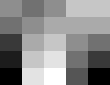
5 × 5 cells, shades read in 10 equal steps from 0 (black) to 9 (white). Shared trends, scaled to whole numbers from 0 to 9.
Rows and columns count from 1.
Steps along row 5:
up up down down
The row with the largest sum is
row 1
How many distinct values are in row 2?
3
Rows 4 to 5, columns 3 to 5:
8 4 2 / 9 3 0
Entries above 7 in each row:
0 0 0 1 2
